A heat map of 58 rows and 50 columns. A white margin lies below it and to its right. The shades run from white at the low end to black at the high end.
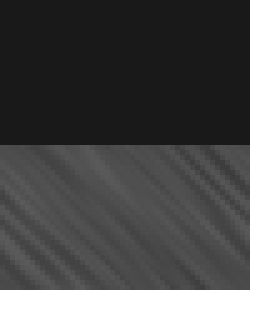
It is made of 2 by 1 panels. Panel 1,1: very high, flat. Panel 2,1: high, slanting down to the right, faint in contrast.
